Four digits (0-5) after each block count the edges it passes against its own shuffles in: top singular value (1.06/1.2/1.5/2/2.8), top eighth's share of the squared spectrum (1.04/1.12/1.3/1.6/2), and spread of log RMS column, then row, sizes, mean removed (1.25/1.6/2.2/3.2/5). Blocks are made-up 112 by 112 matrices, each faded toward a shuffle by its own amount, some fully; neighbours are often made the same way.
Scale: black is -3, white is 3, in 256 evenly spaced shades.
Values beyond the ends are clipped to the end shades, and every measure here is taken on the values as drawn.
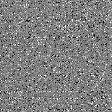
4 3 1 2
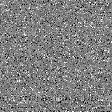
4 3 1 2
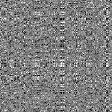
5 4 3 3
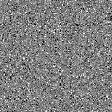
4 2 1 1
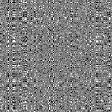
5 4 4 3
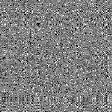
4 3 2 2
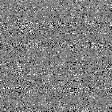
1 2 2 3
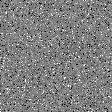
0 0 0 0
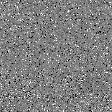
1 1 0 1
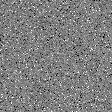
0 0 0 0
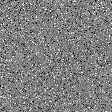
0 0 0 0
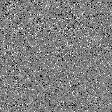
1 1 1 2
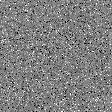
0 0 0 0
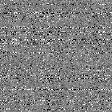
2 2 2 4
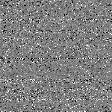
2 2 1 3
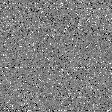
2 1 0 2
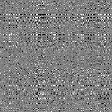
5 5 3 4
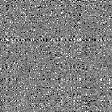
4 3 2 3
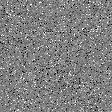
2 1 0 0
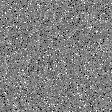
2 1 0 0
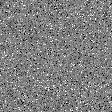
2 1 0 0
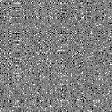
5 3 2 3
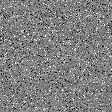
1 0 0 0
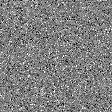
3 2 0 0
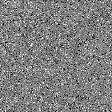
3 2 0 1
